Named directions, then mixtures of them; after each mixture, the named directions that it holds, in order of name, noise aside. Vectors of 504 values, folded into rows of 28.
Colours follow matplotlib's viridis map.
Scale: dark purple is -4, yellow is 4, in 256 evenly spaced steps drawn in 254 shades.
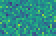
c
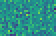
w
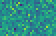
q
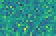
c, q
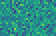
q, w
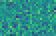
c, w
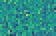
w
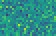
c, q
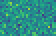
c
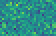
c, q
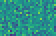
w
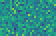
q, w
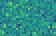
c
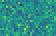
c, q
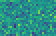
c, w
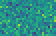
c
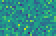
c, q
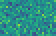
c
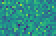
c, q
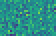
w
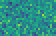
c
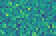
c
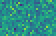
q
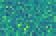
c, q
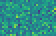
c, w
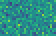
c
